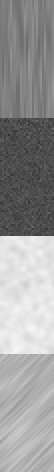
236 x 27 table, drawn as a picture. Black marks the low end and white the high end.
It is made of 4 by 1 panels. Panel 1,1: middling, streaked downward, faint in contrast. Panel 2,1: low, fine-grained, faint in contrast. Panel 3,1: very high, blotchy, faint in contrast. Panel 4,1: high, slanting up to the right, faint in contrast.
